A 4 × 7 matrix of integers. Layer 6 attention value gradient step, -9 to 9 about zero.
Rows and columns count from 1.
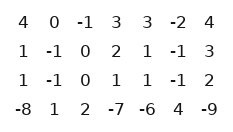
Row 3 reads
1 -1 0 1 1 -1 2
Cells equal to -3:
0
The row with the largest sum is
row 1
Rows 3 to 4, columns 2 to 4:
-1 0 1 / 1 2 -7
